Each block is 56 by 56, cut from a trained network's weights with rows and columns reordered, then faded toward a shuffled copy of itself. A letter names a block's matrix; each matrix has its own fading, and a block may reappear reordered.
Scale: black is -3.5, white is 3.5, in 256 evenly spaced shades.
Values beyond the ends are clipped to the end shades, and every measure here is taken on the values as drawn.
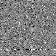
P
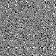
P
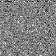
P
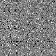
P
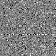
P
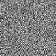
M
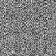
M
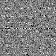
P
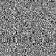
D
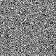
D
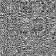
D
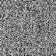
D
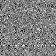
P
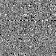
P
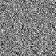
M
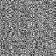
M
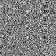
M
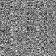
M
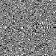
P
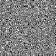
D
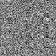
M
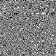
P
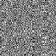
M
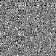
P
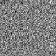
M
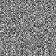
M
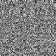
M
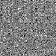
D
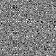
P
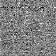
P
